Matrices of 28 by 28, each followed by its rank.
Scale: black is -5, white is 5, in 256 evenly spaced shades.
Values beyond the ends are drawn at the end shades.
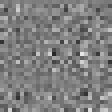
five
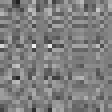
three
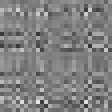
three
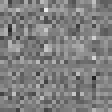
five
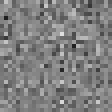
five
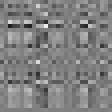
two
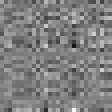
three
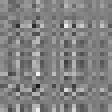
two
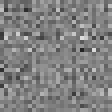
five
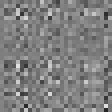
three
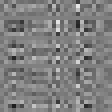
two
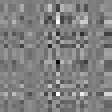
two
